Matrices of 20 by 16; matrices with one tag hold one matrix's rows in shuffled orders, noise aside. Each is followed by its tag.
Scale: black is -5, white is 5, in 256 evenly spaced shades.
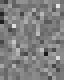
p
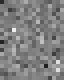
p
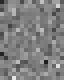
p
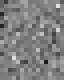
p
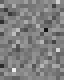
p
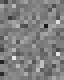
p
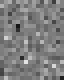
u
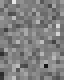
p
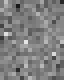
u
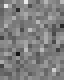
u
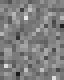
u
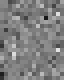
p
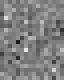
u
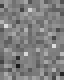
u
